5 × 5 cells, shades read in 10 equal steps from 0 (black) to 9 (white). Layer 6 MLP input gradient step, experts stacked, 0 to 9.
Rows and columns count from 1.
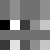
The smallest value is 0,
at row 3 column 1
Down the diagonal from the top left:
4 5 2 4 7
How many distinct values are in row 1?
2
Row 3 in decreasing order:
9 7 5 2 0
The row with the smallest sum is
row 4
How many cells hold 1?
0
